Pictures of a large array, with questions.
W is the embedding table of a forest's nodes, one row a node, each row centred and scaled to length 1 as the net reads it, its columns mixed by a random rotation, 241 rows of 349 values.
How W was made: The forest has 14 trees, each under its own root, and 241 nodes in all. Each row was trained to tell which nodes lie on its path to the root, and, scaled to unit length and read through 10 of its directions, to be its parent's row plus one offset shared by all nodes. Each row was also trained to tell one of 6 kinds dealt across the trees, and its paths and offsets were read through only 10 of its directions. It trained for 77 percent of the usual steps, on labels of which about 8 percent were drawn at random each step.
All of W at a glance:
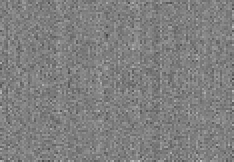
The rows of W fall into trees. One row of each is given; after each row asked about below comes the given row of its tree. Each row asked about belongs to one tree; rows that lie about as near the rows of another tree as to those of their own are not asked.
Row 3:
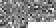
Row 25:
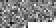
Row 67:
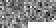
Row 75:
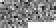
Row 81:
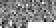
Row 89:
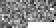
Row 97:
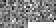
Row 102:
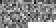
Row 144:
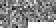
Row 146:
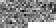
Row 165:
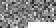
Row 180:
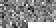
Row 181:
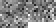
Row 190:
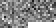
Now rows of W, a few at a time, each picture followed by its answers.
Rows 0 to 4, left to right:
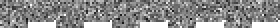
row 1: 89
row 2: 181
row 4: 81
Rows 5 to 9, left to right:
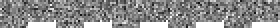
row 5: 3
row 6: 25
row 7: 190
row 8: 165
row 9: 190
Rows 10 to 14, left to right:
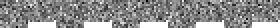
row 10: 144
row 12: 190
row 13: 190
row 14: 144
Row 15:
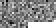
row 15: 75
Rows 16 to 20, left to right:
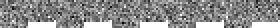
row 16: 81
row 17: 102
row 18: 146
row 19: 180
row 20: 165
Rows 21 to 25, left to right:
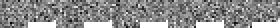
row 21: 146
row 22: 102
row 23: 180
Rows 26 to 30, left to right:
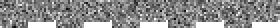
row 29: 181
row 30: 180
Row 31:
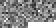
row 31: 102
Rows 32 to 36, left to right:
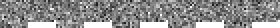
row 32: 89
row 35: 190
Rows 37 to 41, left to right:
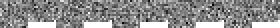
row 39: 146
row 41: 25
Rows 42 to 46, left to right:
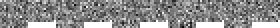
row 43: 67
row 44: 25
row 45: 97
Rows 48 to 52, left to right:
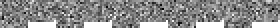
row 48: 75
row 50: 165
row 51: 25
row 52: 146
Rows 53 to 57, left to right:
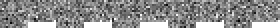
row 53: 181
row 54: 25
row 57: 102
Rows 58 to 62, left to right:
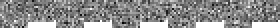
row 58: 67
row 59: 25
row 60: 146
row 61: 165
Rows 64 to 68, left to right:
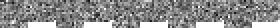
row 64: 165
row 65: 81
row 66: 3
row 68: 75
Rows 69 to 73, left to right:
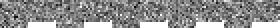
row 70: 190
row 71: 180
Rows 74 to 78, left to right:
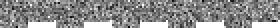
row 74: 144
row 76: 144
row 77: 25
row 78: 81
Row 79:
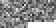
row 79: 190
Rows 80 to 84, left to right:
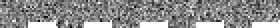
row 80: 146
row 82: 181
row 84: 102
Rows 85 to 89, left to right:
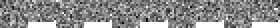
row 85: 81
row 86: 144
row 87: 181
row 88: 181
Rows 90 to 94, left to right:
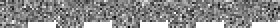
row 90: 190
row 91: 165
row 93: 144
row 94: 67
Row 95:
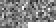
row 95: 190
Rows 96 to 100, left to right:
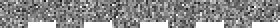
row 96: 144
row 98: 75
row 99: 81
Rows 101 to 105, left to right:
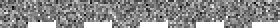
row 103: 67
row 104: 102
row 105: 190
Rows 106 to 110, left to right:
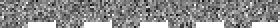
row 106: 190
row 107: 67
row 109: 181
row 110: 190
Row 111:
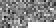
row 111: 89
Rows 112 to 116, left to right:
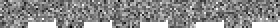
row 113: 81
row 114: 180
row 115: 190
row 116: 25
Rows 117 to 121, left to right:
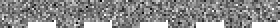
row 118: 144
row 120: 25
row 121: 81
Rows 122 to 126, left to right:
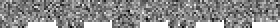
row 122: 67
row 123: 180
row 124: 181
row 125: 81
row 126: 25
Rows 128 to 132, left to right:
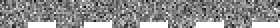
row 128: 165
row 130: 165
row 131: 67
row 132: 89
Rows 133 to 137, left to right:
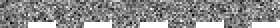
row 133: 97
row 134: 180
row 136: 146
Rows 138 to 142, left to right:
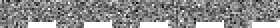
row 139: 180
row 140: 144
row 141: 144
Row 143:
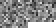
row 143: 102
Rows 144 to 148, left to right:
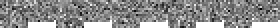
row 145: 25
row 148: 3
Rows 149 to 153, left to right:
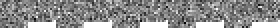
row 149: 181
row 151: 102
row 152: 102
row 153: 67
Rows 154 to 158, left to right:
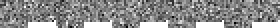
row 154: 97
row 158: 146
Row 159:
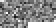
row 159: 144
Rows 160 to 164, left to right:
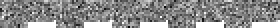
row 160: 165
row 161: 75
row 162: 3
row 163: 97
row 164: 67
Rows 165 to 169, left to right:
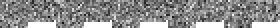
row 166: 190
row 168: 190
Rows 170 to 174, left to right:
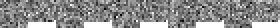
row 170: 81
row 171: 146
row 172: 75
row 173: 102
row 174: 180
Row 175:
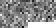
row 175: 67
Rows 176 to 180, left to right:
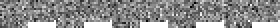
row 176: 190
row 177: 25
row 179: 180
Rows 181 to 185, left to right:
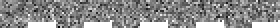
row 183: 3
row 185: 75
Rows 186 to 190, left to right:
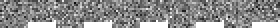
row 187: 102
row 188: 25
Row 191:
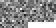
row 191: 146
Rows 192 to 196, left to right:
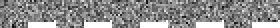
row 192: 97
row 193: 144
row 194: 102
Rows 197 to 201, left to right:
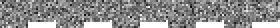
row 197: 75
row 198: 102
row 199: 144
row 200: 144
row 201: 102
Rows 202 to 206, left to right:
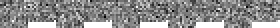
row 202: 97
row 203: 25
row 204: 146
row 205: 3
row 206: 181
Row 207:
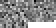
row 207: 25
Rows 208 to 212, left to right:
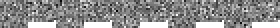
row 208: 97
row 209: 97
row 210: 3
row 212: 102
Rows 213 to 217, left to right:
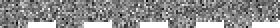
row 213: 81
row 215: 181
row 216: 144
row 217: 67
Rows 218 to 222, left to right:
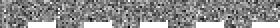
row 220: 144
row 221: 181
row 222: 89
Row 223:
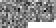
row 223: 3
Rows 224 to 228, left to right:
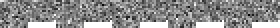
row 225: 165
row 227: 146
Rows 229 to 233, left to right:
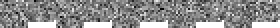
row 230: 89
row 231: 181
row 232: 102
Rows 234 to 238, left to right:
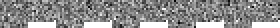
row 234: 97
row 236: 89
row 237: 25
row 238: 97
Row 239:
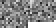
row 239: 75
